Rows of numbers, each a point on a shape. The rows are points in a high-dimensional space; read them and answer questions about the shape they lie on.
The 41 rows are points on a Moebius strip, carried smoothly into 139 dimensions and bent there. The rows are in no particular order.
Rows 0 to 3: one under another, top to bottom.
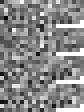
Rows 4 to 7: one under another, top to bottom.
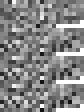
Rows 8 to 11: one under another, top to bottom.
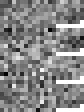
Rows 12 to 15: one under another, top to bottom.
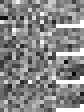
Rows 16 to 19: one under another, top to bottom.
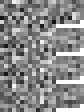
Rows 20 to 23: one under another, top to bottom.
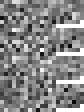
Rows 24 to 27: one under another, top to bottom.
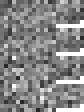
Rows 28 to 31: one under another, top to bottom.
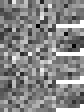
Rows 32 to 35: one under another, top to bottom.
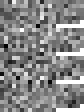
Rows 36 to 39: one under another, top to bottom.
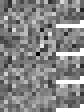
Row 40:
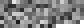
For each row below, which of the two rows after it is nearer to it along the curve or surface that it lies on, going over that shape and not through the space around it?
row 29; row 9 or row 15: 15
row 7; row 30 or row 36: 36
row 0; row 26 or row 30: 30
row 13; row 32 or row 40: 32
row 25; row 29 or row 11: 29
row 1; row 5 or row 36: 36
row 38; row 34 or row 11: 34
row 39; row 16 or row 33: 16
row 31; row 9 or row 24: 24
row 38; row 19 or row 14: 14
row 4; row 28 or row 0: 28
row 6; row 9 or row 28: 9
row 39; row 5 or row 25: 25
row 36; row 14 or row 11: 14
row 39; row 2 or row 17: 2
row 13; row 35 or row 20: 35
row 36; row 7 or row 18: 7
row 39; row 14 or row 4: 14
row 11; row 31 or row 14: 14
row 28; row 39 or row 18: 18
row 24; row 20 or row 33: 20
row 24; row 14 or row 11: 14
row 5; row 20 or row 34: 20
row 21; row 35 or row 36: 36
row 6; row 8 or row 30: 8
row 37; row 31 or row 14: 14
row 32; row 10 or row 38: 10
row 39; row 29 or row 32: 29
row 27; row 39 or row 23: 23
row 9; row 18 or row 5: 5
